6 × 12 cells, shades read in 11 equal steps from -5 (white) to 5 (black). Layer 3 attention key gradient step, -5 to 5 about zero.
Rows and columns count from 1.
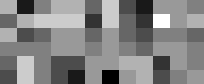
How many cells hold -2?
9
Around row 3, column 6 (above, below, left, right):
3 0 -1 -1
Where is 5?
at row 6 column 7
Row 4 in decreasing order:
1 0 0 0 0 0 0 -1 -1 -1 -1 -1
